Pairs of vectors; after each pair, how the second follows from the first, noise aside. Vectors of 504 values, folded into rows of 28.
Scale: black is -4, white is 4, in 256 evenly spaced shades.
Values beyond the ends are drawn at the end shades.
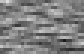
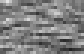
copied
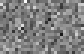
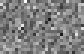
copied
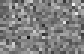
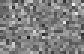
copied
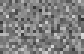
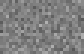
shrunk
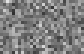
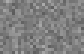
shrunk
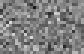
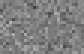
shrunk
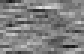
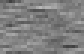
shrunk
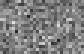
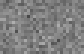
shrunk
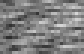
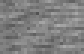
shrunk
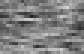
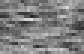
copied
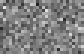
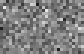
copied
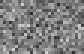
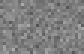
shrunk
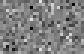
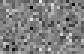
copied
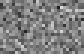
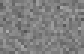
shrunk
